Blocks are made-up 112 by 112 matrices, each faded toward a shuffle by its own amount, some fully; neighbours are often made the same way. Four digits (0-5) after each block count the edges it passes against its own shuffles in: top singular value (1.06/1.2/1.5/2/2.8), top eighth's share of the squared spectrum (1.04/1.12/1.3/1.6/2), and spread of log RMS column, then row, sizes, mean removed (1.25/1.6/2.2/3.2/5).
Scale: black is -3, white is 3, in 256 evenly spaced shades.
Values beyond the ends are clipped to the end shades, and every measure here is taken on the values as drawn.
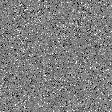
2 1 0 0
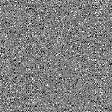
4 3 2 1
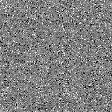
4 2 1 1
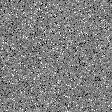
0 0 0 0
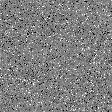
0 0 0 0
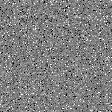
3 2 1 0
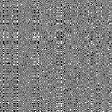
5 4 4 3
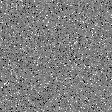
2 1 0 0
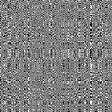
5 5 4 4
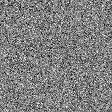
0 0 0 0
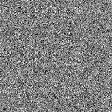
3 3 1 1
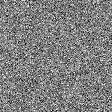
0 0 0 0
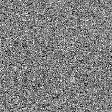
3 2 1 1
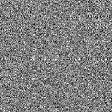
4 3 2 2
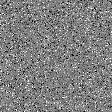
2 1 0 0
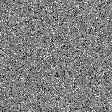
2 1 0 0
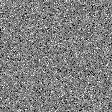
1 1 0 0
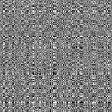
5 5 4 4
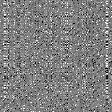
5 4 3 2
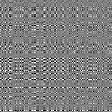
5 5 4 5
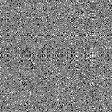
4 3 2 2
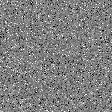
2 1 0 0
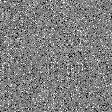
3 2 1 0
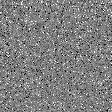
3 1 0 0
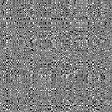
5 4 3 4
